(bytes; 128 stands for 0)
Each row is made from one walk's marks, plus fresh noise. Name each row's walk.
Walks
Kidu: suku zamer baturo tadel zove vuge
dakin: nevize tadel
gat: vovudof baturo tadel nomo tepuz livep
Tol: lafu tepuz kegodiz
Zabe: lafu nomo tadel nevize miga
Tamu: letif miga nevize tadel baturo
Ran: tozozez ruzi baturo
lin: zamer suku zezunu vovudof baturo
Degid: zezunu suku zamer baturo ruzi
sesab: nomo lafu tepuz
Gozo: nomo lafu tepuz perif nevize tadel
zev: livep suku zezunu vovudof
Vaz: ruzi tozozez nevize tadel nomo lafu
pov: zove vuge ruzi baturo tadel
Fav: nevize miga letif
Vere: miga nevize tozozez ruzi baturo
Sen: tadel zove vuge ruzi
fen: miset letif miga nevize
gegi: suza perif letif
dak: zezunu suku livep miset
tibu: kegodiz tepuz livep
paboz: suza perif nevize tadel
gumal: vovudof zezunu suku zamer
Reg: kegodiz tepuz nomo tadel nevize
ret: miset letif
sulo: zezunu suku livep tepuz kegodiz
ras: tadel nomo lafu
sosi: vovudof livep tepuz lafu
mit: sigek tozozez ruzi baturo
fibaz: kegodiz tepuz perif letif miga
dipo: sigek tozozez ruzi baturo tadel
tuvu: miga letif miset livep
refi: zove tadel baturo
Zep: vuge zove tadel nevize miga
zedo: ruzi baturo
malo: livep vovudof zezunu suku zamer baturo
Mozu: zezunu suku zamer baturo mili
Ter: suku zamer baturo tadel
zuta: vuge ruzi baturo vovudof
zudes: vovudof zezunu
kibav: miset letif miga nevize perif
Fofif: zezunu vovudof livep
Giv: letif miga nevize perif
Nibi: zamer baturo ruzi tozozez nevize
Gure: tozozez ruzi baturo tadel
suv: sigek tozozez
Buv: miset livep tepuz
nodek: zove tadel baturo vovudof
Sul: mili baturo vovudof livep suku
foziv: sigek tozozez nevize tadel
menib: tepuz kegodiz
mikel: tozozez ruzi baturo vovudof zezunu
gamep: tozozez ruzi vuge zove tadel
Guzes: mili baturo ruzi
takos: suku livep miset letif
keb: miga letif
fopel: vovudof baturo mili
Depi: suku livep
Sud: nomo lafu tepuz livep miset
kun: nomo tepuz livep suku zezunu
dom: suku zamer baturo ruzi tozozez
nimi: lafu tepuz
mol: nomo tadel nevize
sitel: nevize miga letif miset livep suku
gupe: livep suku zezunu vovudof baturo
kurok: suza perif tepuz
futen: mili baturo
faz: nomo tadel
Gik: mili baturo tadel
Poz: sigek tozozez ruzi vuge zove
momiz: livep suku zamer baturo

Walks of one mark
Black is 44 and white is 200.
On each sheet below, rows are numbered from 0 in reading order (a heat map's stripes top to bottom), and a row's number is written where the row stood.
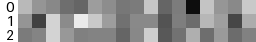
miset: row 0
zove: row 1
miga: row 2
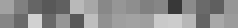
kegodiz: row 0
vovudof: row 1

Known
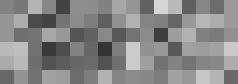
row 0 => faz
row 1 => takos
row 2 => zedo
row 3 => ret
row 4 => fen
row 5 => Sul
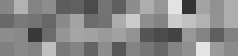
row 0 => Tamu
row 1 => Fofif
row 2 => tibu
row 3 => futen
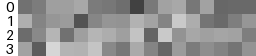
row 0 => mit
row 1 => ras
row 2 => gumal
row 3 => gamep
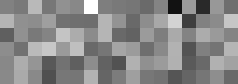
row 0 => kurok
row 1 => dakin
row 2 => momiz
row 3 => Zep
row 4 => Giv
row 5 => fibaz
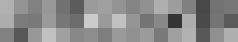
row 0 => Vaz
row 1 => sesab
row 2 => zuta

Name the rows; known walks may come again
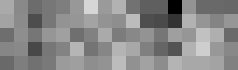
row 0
menib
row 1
Buv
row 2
Sul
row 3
dak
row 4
zev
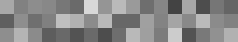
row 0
sesab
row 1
momiz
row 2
Fav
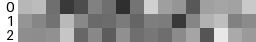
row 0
ret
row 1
Guzes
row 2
Gik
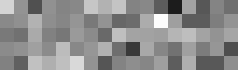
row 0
Tol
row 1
foziv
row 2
zudes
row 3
dom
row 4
Poz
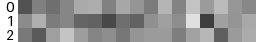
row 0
malo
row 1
Tamu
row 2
zuta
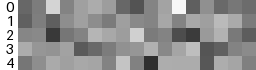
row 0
suv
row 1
gupe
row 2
sulo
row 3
Zabe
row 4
Ter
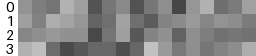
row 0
zedo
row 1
Gure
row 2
Vere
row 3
fen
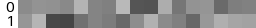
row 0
Nibi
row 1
takos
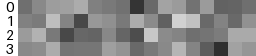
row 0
mit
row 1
faz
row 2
kibav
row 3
paboz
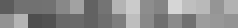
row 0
Fofif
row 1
sitel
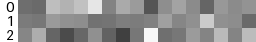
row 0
Kidu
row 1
mikel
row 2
tuvu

